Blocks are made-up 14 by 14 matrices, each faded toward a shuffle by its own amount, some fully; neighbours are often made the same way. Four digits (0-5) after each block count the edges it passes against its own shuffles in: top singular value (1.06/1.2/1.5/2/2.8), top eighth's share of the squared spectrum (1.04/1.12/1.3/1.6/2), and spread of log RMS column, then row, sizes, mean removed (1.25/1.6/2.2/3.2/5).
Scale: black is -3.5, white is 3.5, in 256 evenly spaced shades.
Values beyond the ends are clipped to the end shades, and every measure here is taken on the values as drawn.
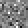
0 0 0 0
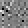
2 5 1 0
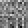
3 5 2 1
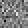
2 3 0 0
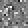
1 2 0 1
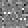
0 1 0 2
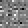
2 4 1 1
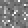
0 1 0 0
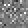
1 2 0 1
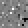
0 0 0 0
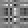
3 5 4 3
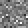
0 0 0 1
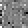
2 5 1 0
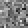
0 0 0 0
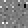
1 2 0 0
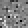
0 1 0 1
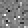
0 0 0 0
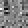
2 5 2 1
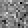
1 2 0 0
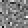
1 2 0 0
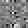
3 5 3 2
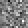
0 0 0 0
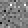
0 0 0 0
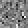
0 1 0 0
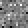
1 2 0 0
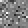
1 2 0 0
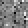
0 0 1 0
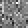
1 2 2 0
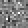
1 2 0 0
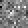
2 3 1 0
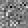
1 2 0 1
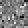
2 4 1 0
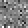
0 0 2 0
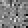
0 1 0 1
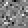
1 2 0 0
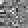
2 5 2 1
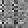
3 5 2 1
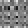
3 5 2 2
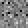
2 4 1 1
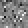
0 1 0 0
